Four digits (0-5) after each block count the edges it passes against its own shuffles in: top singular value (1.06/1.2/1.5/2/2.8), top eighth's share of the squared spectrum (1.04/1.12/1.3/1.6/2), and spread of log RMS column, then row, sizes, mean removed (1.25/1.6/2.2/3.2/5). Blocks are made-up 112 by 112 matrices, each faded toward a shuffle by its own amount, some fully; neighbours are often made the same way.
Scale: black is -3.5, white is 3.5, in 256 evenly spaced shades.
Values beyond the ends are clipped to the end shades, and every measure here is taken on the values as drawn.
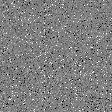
2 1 1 0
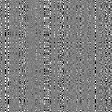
5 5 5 2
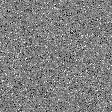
0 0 0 0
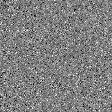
3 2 1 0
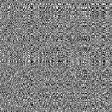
5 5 3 3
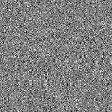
4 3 2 2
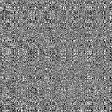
5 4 3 3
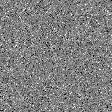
2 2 0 0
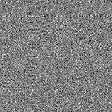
4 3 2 2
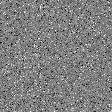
1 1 0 0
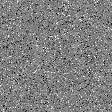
0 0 0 0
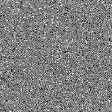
3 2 2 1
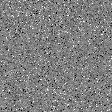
0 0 0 1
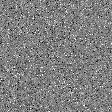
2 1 0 0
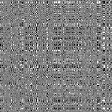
5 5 4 4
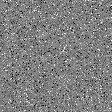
2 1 0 0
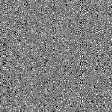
4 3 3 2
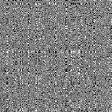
4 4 3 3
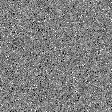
0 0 0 0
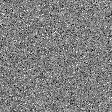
0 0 0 0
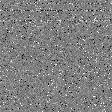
2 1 0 1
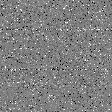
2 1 0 1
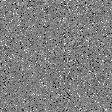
3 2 1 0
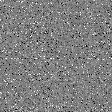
1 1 0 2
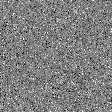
1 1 0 0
